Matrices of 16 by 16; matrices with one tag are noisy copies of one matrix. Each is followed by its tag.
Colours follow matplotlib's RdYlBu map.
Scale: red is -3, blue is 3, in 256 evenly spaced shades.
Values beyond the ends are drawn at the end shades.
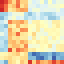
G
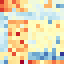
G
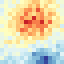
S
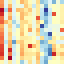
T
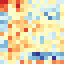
G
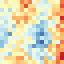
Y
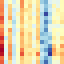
T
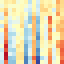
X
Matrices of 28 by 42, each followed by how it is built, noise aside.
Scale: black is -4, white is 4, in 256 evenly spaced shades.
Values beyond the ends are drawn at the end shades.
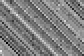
Toeplitz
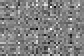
low rank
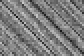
Toeplitz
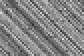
Toeplitz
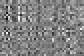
low rank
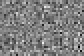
low rank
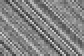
Toeplitz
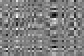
low rank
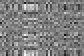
low rank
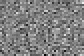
low rank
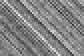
Toeplitz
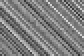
Toeplitz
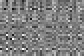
low rank
